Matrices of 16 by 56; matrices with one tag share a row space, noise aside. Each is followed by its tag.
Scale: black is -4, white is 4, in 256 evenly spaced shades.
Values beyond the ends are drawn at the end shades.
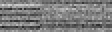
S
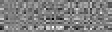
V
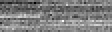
S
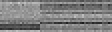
S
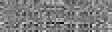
V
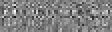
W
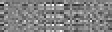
V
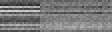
S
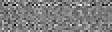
W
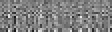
W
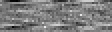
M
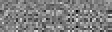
V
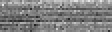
S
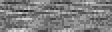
M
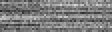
S
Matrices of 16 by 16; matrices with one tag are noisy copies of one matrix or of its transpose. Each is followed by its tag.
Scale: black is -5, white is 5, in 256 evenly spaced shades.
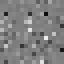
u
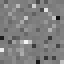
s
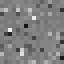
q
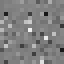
u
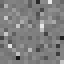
s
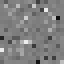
s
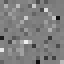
s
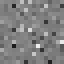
u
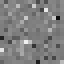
s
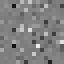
u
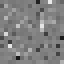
s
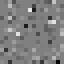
q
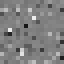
q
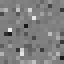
q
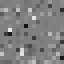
q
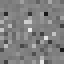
u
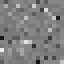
s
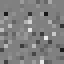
u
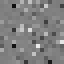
u
